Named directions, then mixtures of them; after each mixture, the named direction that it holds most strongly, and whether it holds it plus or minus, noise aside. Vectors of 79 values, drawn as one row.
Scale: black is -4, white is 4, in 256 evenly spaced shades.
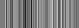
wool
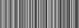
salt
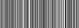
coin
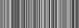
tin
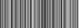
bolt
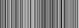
bolt, plus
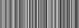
salt, plus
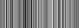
wool, plus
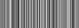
tin, plus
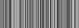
tin, minus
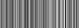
coin, plus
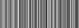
salt, plus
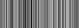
wool, plus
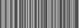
salt, plus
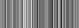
wool, minus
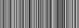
coin, minus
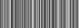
bolt, plus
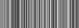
tin, plus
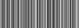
salt, minus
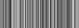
tin, minus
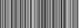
bolt, plus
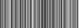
bolt, plus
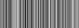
tin, minus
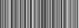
bolt, plus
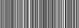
coin, plus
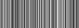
tin, plus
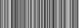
bolt, plus
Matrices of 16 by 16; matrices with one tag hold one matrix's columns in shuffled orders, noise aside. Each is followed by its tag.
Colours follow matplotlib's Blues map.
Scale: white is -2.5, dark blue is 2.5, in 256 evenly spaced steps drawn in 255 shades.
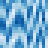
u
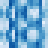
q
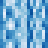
q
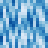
u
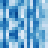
q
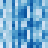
q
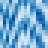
u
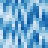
u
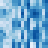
q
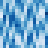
u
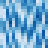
u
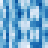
q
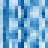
q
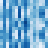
q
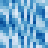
u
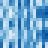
q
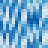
u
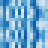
q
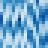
u
